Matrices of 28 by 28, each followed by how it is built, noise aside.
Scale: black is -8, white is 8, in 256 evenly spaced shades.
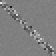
banded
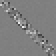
banded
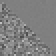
lower triangular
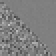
lower triangular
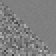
lower triangular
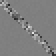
banded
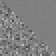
lower triangular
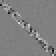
banded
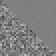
lower triangular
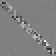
banded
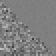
lower triangular
